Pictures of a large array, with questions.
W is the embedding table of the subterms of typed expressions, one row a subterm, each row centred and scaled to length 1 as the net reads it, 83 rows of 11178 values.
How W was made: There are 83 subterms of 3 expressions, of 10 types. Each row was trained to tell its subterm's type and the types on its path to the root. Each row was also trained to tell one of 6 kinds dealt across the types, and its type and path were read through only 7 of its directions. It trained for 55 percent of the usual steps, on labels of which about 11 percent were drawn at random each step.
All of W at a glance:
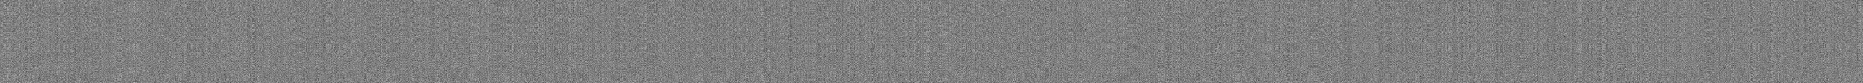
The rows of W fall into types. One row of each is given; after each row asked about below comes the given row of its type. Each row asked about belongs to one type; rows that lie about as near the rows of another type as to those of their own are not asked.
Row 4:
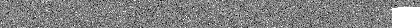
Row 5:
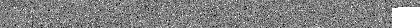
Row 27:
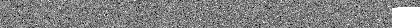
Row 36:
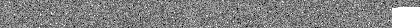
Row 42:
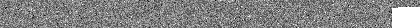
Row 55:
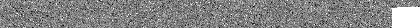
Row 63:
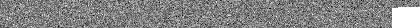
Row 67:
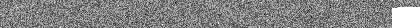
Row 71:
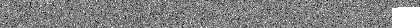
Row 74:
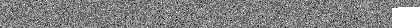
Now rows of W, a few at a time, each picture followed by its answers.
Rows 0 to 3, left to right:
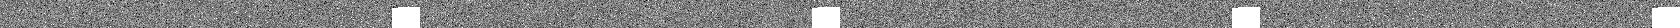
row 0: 42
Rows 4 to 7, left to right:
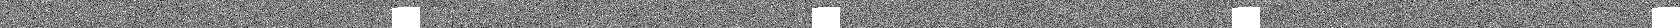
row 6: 4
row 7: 27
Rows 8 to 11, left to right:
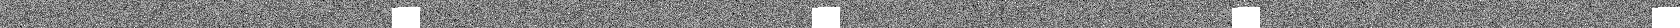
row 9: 71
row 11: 5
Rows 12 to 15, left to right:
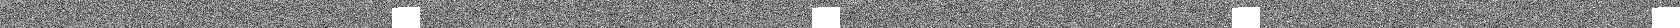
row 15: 67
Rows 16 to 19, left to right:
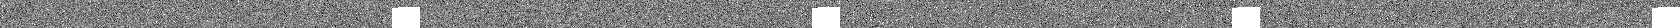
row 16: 74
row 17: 42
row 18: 4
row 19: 4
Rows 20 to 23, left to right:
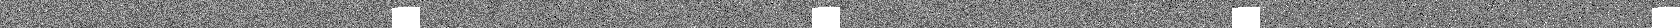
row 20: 36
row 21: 36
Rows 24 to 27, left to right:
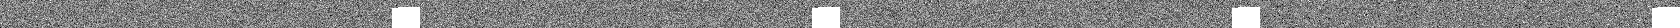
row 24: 5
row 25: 5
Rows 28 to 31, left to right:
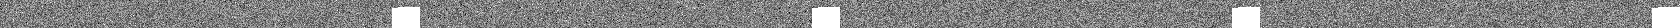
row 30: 5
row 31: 67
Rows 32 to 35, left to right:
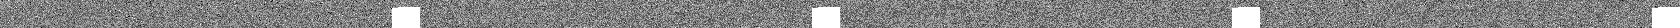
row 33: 4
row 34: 71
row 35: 5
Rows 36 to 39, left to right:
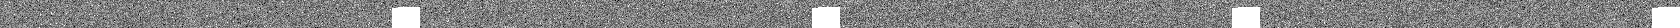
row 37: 74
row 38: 27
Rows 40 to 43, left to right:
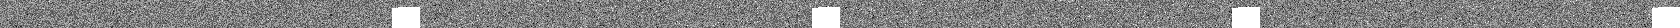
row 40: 67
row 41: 74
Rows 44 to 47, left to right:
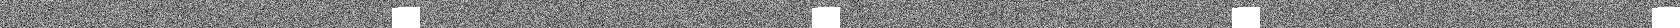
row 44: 4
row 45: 36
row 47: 36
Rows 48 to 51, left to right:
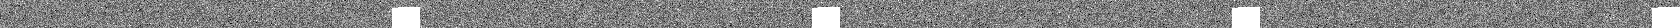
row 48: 71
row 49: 55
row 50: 67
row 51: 67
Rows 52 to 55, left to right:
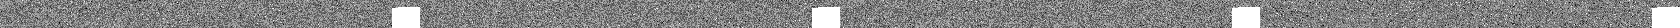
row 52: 27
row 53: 63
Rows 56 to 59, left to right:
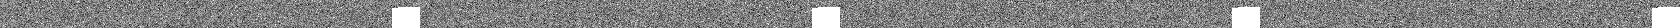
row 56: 74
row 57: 55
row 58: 67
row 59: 55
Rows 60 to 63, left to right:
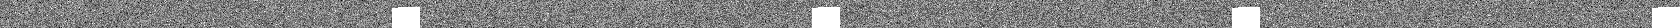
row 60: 5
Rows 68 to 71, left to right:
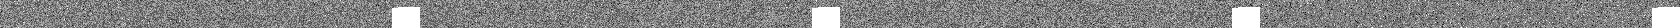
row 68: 36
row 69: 71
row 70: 74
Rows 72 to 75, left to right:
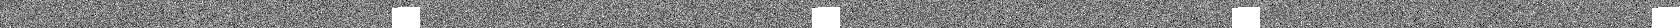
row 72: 67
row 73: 27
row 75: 74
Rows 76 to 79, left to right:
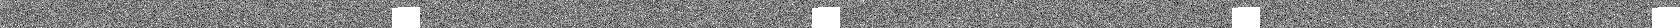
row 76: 27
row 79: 55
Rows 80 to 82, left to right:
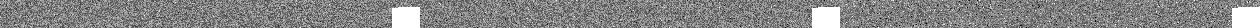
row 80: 27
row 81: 63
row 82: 74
